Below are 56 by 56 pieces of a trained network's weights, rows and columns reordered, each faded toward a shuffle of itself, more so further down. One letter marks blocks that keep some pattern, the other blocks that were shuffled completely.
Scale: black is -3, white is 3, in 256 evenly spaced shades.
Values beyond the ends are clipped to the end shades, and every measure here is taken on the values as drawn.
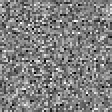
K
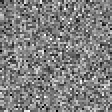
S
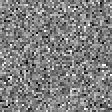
S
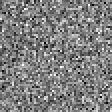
S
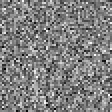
K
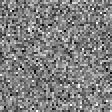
S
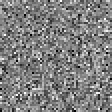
K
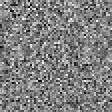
K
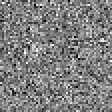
K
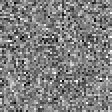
K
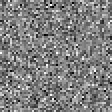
K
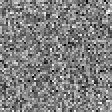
S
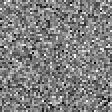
S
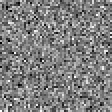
K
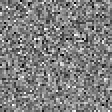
K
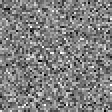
K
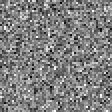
S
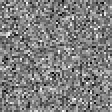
S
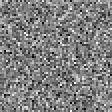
S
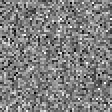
S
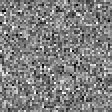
K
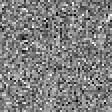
K
